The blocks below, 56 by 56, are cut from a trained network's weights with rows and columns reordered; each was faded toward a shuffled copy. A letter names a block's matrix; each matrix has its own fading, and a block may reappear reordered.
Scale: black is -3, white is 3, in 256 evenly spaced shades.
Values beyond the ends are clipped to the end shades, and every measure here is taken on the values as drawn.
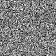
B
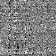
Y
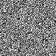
B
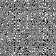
Y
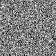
B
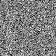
B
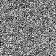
B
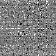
Y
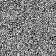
B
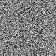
B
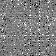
Y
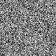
B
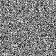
B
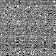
Y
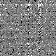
Y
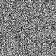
B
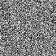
B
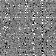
Y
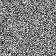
B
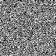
B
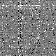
Y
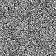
B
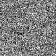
B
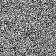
B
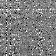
Y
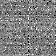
Y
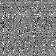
Y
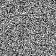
B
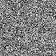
B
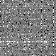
Y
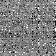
Y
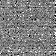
Y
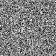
B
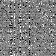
Y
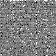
Y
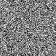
B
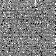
Y
